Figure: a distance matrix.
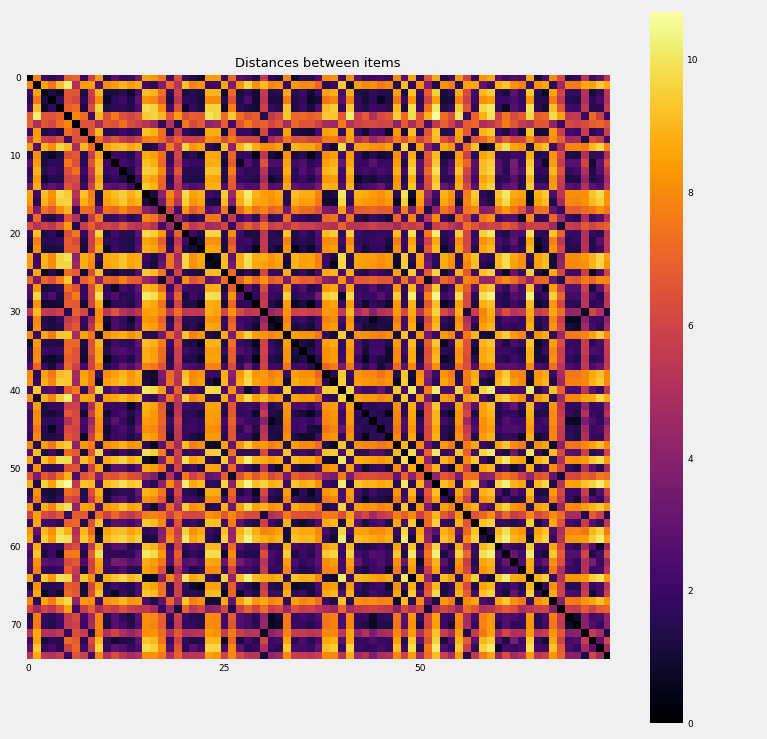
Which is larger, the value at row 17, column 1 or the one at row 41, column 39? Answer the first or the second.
the first
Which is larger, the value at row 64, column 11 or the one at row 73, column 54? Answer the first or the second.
the first
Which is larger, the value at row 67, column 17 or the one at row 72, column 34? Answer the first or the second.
the first
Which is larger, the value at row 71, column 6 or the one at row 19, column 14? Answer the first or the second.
the first
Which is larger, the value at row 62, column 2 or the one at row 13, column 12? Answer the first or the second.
the first
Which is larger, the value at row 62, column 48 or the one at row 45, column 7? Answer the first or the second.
the first
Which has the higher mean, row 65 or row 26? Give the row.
26
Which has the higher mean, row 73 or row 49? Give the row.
49
